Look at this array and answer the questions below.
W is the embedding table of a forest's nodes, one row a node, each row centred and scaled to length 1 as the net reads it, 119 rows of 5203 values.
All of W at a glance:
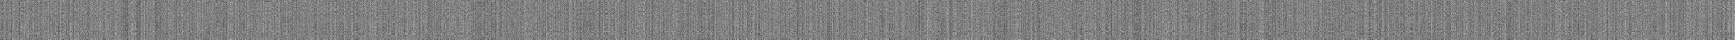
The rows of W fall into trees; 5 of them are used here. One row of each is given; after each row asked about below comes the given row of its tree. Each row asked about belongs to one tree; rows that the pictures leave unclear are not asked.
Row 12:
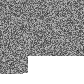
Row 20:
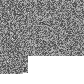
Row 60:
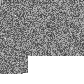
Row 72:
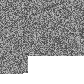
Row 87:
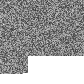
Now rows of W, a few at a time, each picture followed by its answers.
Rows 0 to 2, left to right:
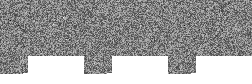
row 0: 12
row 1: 60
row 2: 72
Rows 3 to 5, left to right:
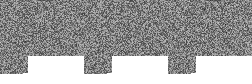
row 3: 72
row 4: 72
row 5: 72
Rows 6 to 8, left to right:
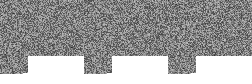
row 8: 87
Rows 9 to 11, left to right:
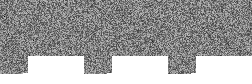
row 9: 20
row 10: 87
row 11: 72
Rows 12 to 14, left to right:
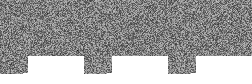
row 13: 87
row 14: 87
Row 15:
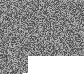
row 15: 87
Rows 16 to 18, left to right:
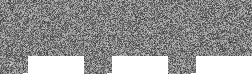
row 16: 60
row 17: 20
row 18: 87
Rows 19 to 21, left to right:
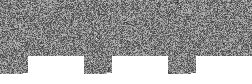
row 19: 87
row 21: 60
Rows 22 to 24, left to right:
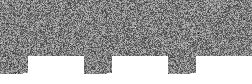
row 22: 12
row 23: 72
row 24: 87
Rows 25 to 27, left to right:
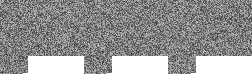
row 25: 60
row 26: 87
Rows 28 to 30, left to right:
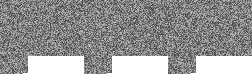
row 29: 87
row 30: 60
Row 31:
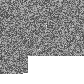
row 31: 60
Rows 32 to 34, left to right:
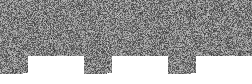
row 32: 87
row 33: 20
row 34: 72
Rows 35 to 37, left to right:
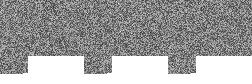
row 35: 72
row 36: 12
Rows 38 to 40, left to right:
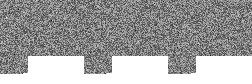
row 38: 12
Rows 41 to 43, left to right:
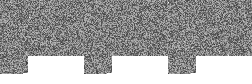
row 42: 87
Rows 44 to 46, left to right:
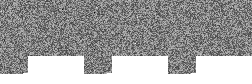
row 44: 72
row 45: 20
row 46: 72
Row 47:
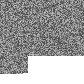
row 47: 72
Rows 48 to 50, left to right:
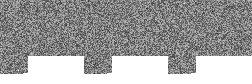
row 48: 72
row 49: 12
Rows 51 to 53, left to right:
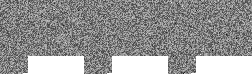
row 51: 60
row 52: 20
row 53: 12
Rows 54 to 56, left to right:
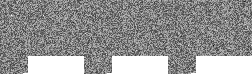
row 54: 12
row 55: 87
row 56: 20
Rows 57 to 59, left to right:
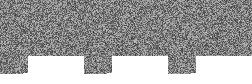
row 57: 12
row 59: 87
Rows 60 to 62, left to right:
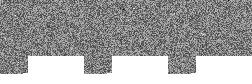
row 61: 20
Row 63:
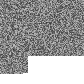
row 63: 87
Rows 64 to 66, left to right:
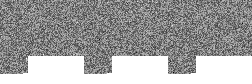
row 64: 60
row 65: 20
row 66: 60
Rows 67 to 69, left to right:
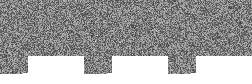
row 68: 60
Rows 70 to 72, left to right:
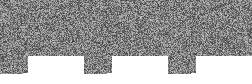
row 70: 87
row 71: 72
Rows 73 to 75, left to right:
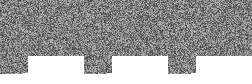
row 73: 87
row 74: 87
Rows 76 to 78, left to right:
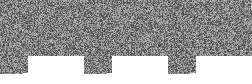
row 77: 60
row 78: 20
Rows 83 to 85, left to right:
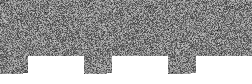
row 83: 87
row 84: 87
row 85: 87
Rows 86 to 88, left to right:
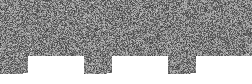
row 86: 72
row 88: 72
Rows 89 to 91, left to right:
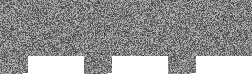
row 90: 12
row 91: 87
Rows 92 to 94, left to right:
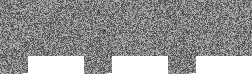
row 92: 87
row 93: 20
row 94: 20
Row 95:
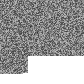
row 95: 20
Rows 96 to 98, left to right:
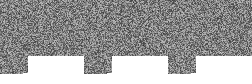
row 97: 72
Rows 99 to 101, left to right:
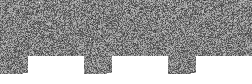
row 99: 72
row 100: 87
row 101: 72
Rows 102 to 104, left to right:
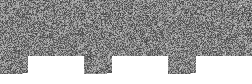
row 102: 72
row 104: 72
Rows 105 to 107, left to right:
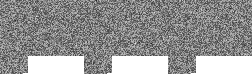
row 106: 12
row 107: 60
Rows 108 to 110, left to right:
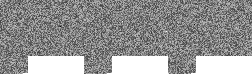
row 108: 60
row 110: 12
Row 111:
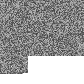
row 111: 72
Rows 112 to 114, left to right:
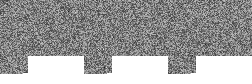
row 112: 87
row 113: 20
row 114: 60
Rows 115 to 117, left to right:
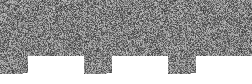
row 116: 87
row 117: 87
